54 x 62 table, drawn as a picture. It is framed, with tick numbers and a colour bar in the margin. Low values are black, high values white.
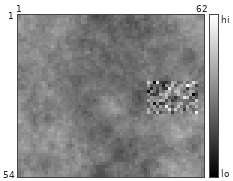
Average level on the scale: 50%. Histogram: heavy tails on both sides. Odd patch: rougher, in the middle right. Roughest part: middle right. Grain: blotchy. Stripes: none.
